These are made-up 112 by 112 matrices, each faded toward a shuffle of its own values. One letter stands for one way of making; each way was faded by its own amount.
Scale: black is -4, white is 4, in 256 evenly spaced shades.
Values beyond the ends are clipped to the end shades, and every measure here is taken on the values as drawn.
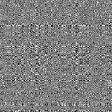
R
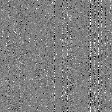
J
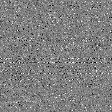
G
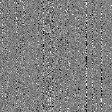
J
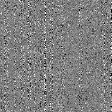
J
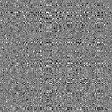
R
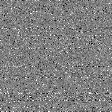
G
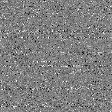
G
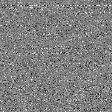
G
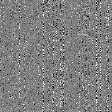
J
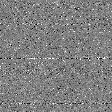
G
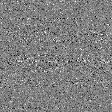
G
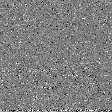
G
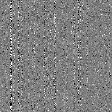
J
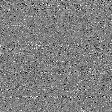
G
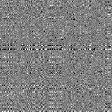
R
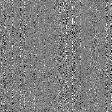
J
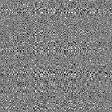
R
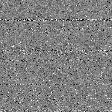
G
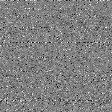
G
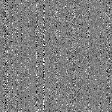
J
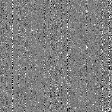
J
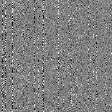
J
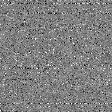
G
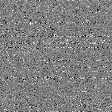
G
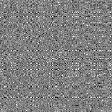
R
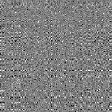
R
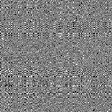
R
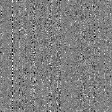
J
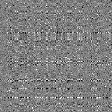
R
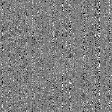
J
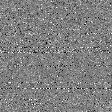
G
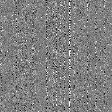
J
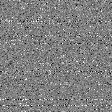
G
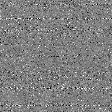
G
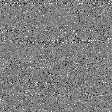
G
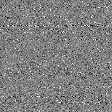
G
